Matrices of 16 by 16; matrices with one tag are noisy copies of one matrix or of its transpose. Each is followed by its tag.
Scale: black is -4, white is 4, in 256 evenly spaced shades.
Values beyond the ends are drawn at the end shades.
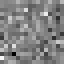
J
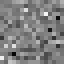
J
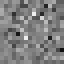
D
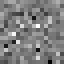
D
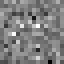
D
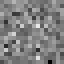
D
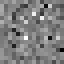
D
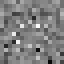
D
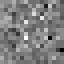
D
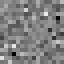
J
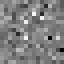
D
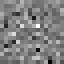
D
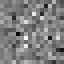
D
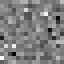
J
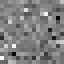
J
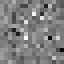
D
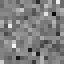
J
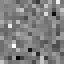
J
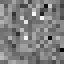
D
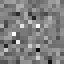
D
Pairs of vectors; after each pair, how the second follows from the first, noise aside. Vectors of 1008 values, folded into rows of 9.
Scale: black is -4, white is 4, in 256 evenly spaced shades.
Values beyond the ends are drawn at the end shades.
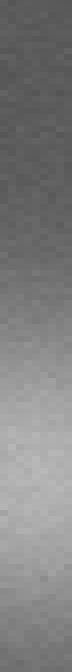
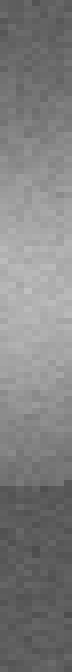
wrapped around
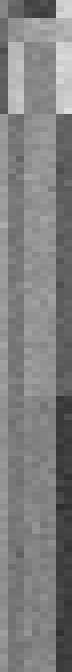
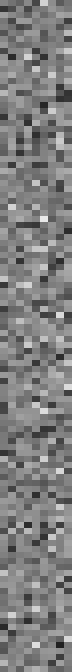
shuffled
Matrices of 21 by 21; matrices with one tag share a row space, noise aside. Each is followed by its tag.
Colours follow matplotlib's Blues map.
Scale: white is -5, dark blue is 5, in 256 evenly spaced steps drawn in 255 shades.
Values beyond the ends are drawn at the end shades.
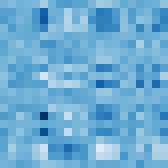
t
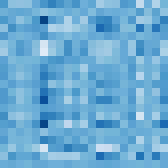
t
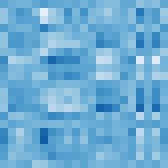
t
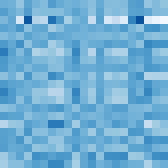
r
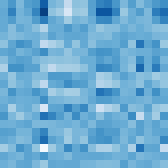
t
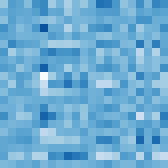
t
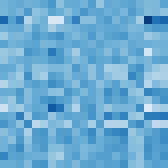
r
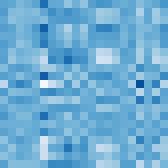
t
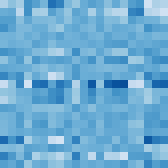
r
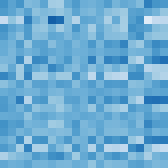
r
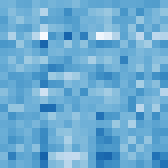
t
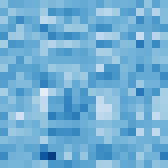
t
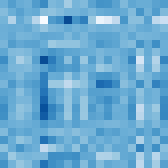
t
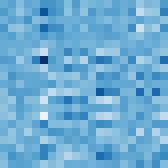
t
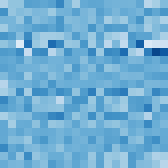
r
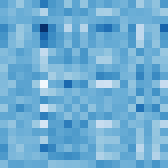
t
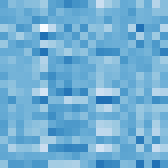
t
